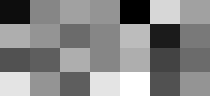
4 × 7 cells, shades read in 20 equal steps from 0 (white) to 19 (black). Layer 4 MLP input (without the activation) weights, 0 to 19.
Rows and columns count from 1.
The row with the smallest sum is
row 4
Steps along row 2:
up up down down up down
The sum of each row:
71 66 71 45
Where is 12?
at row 3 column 2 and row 4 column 3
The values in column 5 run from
0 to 19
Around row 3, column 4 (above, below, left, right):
9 2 6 6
